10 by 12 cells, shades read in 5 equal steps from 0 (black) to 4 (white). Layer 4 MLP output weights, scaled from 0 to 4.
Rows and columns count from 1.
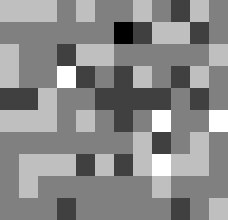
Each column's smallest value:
1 1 2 1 1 1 0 1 1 1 1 2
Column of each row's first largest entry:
1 9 1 4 3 9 8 9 2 12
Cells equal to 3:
32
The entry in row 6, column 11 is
2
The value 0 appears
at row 2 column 7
